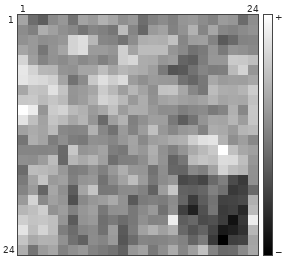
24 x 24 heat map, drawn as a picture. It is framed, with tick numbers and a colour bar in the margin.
Mirror symmetry: none. Grain: blotchy. Ninth with the lowest average: bottom right. Odd patch: lower, in the bottom right.
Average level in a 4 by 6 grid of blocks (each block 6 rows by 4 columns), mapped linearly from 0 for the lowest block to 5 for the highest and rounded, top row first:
333323 / 534324 / 332233 / 422300
